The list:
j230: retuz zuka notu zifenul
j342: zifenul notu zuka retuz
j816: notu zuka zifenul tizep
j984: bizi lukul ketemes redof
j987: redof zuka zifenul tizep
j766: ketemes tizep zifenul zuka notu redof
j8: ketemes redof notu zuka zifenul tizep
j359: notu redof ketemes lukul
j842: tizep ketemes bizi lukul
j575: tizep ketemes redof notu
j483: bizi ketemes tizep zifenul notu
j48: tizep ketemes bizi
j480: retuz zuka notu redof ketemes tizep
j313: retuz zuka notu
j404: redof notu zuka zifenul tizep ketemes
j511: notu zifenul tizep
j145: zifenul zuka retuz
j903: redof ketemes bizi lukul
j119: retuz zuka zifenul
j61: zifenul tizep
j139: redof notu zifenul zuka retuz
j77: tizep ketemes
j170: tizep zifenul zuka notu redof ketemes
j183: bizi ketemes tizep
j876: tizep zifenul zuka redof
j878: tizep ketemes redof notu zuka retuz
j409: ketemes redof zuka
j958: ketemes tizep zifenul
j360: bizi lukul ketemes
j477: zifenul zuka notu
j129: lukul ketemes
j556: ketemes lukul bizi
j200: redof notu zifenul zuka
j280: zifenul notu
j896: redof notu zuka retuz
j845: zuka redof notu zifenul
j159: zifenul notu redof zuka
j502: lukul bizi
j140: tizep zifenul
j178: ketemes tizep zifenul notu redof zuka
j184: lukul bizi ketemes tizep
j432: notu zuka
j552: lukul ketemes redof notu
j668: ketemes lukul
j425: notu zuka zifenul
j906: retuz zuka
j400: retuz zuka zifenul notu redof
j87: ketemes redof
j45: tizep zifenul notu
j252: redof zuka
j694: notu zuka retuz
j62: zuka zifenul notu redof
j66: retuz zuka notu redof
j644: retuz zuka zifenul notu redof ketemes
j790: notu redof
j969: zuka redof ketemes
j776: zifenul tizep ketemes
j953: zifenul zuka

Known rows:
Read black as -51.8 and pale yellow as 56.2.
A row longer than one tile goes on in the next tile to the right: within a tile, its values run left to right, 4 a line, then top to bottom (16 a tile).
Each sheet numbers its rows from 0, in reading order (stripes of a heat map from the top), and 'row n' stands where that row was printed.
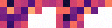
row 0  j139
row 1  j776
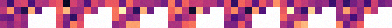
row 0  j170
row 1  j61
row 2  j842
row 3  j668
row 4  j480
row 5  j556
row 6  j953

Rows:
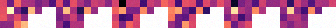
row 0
j903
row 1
j66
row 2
j958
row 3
j183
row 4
j425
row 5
j766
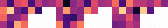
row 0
j48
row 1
j119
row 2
j552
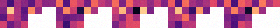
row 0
j159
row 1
j896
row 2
j359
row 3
j790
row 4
j878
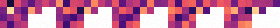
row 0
j400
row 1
j694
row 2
j906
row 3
j77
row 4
j360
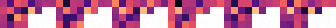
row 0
j87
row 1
j145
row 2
j313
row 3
j140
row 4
j644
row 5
j575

